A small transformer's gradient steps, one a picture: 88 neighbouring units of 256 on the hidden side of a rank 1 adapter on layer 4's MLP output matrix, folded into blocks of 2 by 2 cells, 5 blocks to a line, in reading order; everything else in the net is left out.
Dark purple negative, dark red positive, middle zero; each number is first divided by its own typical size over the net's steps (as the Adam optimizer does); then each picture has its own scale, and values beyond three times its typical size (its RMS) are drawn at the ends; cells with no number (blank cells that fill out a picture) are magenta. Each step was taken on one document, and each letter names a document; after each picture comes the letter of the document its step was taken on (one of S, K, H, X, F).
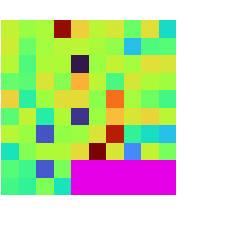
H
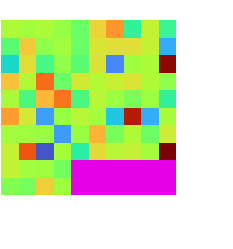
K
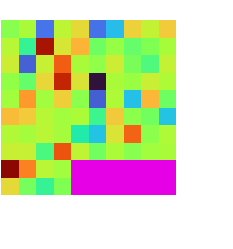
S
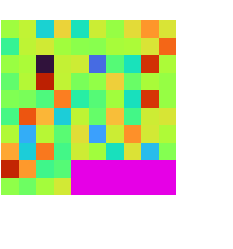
S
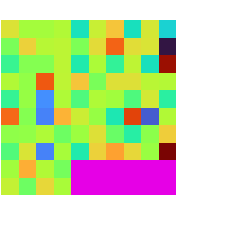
K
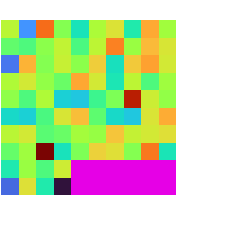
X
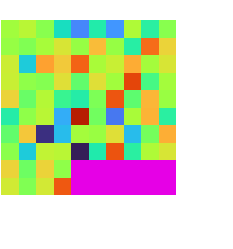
H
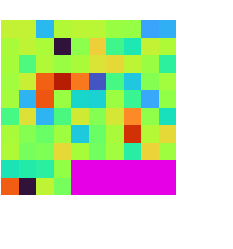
S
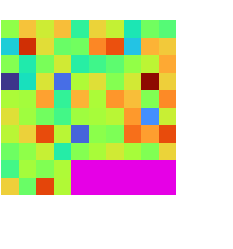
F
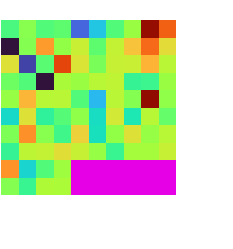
S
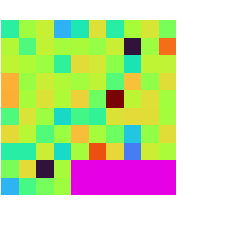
H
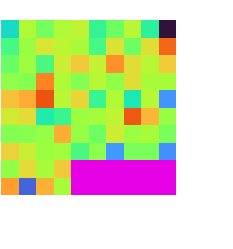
K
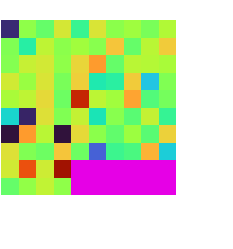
X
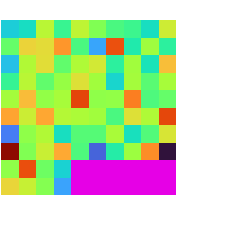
X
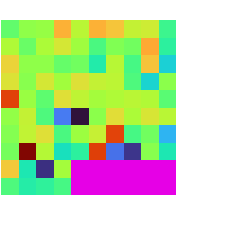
H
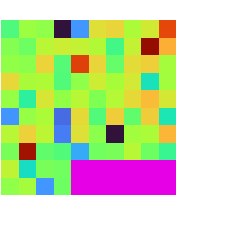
H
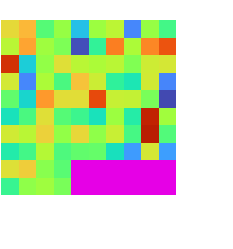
F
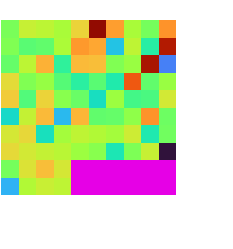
K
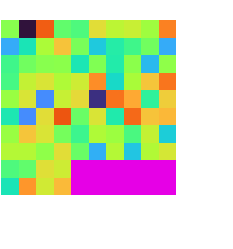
F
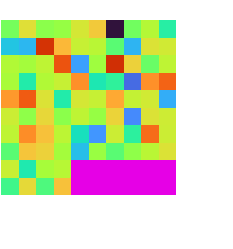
F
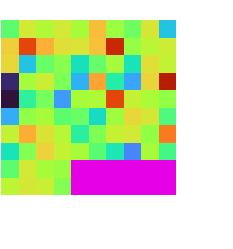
F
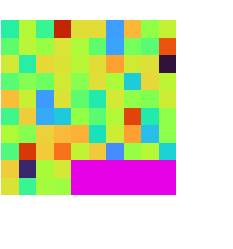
K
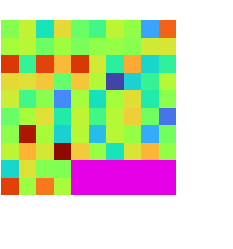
S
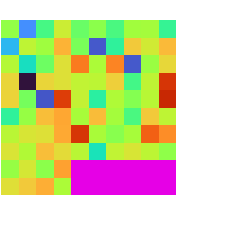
F
